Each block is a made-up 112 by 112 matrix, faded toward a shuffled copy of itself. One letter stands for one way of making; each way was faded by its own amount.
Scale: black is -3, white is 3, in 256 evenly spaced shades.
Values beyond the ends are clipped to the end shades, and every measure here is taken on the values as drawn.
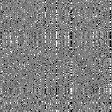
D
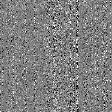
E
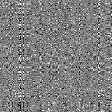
D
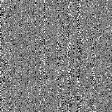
E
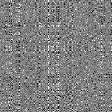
D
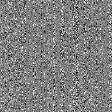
E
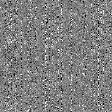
E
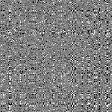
D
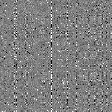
D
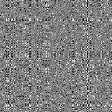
D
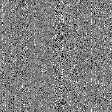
E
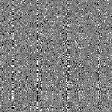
D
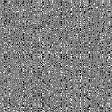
D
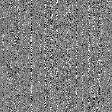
E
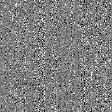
E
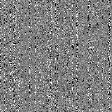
E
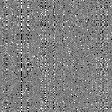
D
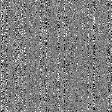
E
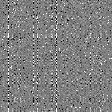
D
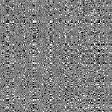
D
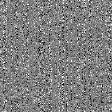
E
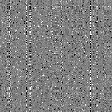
D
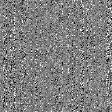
E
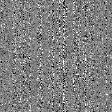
E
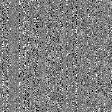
E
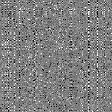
D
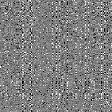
D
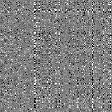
D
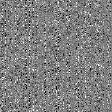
E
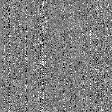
E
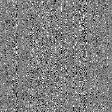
E
